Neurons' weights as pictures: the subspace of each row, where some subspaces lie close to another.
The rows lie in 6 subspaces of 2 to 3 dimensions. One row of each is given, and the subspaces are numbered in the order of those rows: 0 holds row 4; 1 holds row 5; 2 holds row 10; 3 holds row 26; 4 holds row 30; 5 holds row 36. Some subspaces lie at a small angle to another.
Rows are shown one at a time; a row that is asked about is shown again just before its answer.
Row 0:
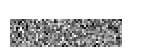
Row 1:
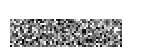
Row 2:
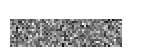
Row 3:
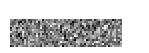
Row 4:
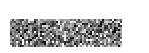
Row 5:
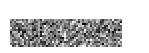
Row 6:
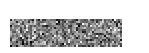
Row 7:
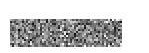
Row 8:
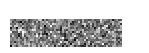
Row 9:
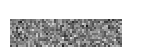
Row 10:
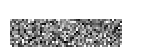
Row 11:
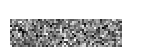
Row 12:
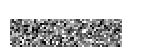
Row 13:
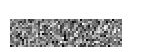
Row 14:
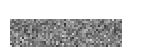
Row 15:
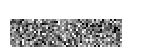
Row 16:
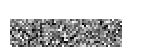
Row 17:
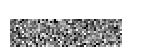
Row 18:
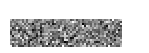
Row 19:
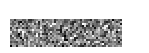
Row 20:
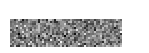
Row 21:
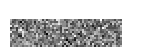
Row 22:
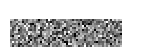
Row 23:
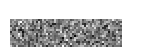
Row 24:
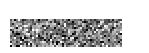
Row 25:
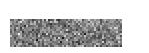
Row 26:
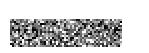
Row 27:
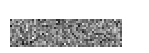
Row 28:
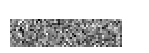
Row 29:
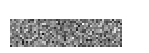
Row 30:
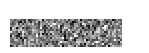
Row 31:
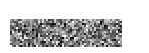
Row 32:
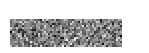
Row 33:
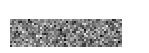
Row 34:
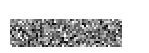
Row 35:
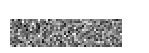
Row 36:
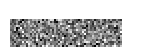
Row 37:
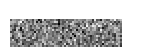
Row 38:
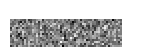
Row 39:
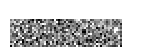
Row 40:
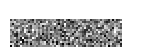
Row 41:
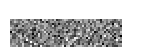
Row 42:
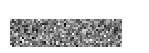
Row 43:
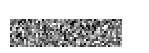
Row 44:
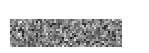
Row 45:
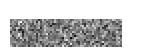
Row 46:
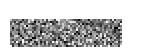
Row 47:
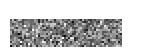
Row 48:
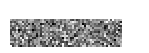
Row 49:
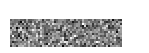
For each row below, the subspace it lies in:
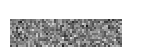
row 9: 3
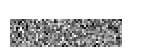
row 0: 2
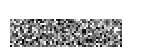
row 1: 3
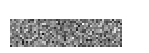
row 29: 0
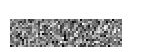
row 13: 4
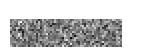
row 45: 0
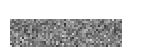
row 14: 5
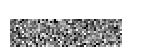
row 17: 5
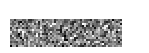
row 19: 0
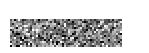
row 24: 5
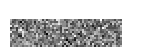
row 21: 1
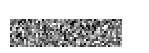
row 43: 4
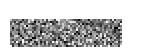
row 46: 2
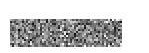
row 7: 5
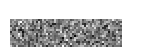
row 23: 0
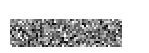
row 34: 2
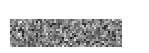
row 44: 0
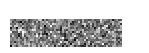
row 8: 1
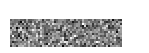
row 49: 2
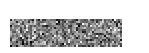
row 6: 1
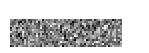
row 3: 4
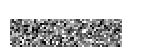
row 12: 3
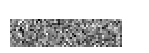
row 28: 0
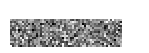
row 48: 3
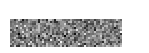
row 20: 5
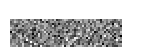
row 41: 1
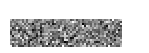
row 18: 2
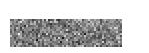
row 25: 2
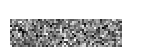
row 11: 1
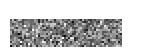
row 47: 3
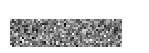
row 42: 5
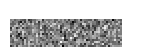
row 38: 4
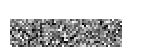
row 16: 2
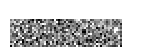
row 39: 3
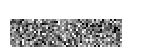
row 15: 4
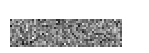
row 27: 1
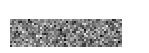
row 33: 1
